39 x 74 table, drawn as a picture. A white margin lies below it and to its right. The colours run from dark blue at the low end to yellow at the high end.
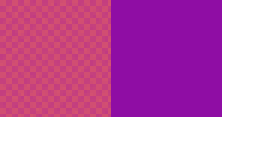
It is made of 1 by 2 panels. Panel 1,1: middling, checkered, faint in contrast. Panel 1,2: low, flat.
